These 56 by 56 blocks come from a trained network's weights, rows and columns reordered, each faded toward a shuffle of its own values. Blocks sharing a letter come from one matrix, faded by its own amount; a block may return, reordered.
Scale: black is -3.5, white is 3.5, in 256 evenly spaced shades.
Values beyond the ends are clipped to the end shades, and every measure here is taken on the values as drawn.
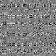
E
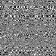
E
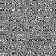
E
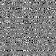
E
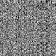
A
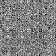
A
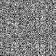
A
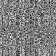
A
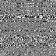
E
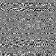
E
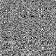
A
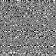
E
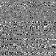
E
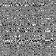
E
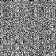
A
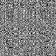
A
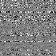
E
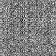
A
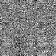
A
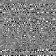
E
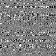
E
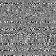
E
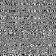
E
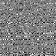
E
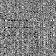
A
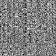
A
